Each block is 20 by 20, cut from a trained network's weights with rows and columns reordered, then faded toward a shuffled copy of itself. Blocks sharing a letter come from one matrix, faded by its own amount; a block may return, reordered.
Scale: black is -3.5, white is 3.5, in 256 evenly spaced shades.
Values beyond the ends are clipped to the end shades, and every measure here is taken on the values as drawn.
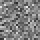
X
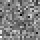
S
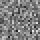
X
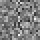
X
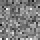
S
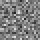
X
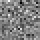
S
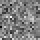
S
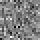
S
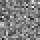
S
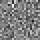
X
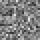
S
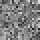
X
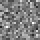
S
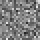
X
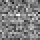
S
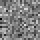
X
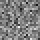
X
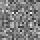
X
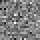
S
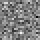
X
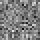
X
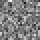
X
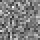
X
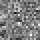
X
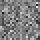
S
